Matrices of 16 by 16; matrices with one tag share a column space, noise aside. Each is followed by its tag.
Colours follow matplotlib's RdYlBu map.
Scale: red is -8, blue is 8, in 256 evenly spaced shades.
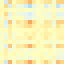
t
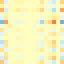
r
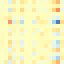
r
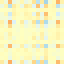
t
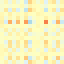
r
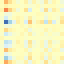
r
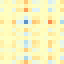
r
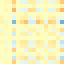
r
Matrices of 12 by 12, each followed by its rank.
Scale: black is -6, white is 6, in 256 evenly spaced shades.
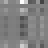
one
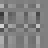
one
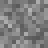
full rank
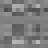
two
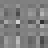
one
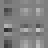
one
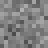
full rank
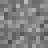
full rank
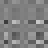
one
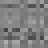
two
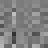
two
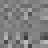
two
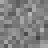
full rank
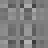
one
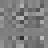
two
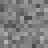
full rank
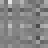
two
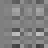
one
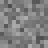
full rank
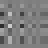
one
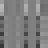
one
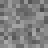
full rank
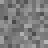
full rank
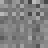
two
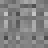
two
